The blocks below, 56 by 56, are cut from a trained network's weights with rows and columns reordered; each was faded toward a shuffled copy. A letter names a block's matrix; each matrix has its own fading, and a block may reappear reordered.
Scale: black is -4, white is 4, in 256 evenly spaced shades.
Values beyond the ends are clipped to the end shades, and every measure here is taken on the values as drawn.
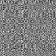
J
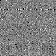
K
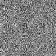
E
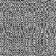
J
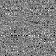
K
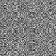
J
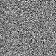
E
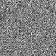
E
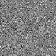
K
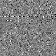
K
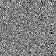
K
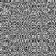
J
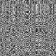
J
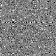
K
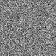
E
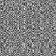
J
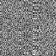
J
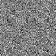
K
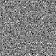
K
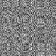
J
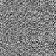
J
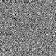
K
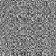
J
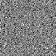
K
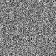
E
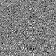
K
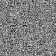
E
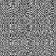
J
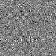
K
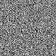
E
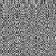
J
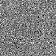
K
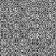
J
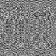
J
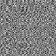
J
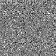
K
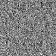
E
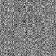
J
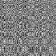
J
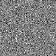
K
